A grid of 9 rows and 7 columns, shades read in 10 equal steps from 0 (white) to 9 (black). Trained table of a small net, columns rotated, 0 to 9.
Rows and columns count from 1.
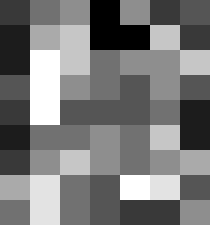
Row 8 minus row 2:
-5 -2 3 -3 -9 -1 -1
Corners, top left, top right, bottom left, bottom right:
7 6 5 4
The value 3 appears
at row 2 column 2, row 7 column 7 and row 8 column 1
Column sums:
59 19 35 54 46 36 50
